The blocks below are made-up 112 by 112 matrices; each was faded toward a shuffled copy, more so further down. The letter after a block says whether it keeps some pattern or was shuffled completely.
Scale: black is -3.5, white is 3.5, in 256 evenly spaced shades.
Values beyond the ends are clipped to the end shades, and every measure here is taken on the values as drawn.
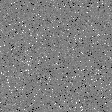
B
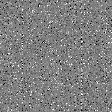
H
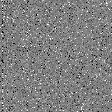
H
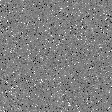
B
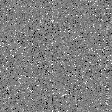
H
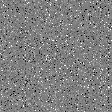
H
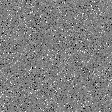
B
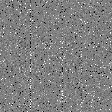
H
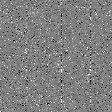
H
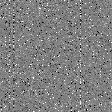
H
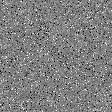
B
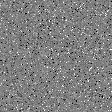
B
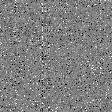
H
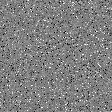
B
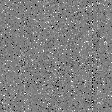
H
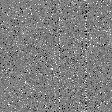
H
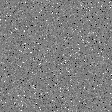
B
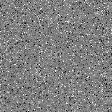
H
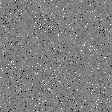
B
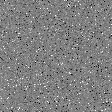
B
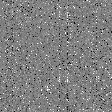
H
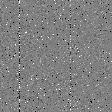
H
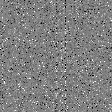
H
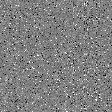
H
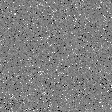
B
